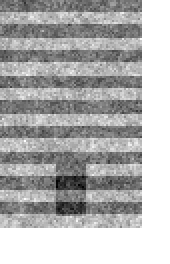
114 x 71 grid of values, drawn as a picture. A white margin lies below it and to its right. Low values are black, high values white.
The bottom middle is the ninth with the lowest average. There is no overall slope. An odd patch, lower than its surroundings, sits in the bottom middle. Horizontal stripes repeat 9 times down the table.
